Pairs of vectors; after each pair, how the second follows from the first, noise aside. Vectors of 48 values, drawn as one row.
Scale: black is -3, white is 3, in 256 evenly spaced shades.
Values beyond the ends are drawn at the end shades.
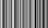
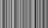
shrunk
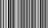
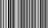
copied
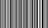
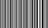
copied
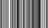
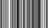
copied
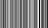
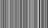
shrunk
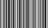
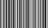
copied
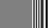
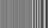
shrunk
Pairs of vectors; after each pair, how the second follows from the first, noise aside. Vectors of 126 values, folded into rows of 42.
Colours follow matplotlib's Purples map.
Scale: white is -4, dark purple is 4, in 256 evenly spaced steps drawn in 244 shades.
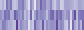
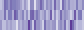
sign-scrambled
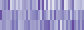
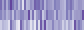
reversed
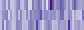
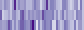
reversed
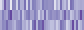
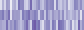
sign-scrambled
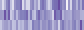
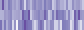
reversed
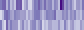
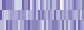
sign-scrambled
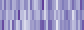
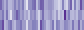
reversed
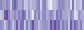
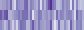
sign-scrambled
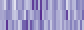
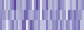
sign-scrambled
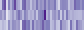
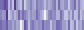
sign-scrambled
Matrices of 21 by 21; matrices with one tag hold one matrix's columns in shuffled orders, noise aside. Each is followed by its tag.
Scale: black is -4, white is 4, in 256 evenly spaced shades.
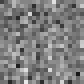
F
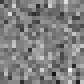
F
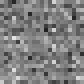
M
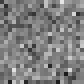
F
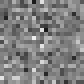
M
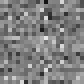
M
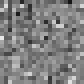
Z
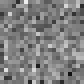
F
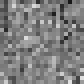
Z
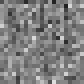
Z
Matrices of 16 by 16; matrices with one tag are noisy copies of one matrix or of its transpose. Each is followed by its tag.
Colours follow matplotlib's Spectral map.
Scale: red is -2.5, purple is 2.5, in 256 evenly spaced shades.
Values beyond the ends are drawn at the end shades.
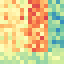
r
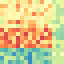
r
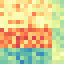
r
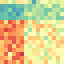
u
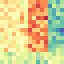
r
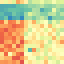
u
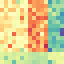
r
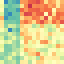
u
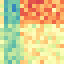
u
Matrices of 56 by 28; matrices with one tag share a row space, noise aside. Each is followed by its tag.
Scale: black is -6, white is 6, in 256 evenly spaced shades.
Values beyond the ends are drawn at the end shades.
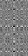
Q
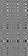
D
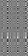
D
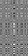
Q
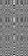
Q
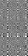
D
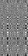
D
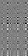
D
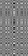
Q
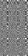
D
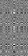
Q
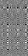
D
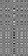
Q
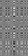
Q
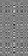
Q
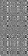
D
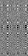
D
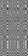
D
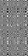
D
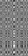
Q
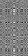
Q
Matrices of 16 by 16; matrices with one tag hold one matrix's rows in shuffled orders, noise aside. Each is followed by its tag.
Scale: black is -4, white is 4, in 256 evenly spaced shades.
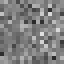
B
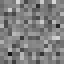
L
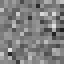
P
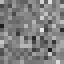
B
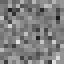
L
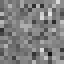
B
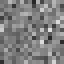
B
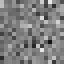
B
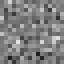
L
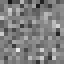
L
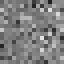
B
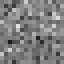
L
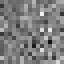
B
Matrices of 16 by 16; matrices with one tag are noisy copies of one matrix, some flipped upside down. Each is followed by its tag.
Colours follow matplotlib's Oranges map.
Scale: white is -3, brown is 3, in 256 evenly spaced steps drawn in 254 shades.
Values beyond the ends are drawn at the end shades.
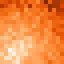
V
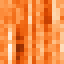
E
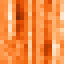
E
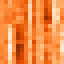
E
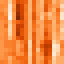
E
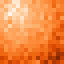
V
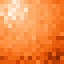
V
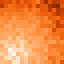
V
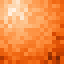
V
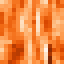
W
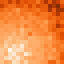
V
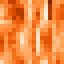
W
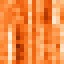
E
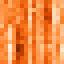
E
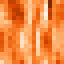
W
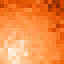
V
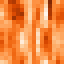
W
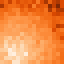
V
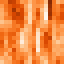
W
